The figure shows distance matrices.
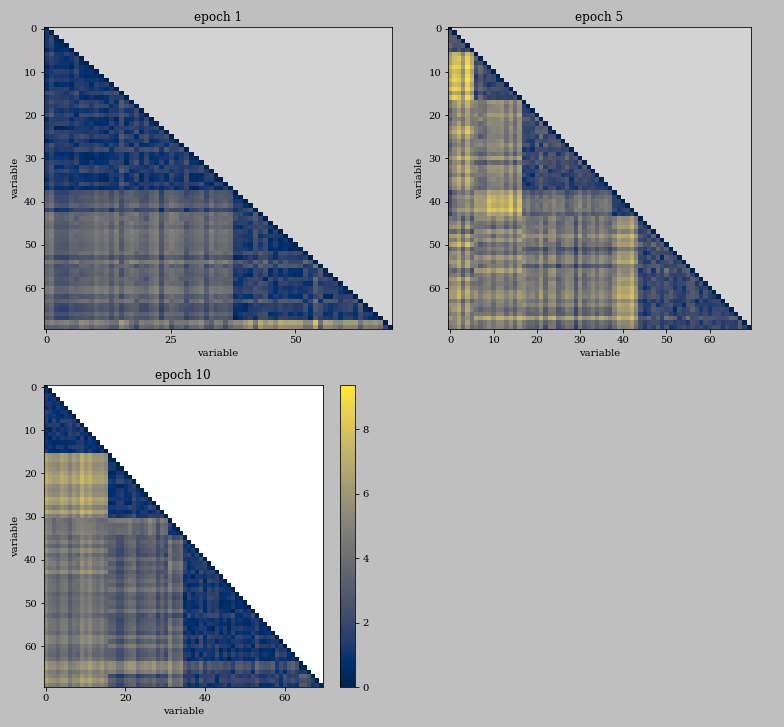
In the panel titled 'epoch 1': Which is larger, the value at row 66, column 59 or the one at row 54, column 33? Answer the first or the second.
the second
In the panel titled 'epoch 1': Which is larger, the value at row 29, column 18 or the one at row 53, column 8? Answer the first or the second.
the second
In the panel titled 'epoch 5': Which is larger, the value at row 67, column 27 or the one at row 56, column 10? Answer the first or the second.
the first
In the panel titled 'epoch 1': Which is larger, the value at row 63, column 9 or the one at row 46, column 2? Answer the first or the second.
the first
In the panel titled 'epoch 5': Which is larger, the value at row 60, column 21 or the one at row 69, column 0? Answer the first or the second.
the first
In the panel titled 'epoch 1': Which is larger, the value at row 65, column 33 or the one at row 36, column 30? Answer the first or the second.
the first
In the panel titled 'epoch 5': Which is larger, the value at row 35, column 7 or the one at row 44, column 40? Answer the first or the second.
the second
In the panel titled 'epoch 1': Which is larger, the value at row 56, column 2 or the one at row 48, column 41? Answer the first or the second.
the first
